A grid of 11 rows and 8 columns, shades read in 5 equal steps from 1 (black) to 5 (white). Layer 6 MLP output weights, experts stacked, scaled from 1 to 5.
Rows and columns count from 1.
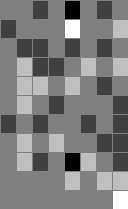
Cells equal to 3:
49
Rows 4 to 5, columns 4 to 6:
2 3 4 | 3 4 3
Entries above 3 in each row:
0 2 0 3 3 1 0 2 2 3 1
